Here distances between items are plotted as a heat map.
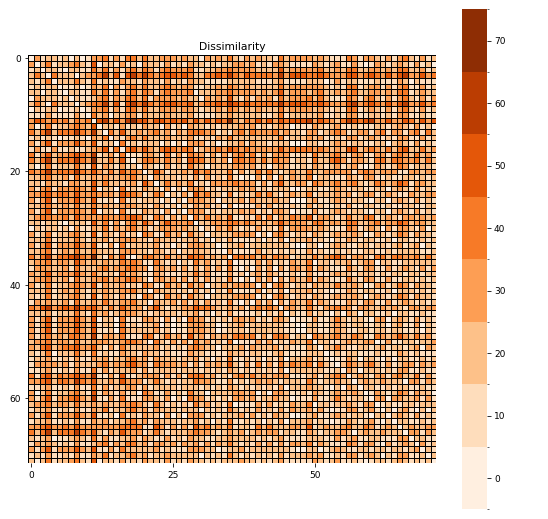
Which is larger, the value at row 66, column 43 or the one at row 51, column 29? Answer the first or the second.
the second
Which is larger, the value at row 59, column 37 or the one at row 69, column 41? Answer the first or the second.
the first
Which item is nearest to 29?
6
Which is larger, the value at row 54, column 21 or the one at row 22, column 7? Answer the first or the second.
the second
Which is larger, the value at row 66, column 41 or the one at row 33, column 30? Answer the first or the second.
the second
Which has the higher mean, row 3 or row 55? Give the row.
3
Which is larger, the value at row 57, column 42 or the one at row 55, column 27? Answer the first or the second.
the first
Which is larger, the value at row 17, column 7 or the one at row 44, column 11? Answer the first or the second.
the second
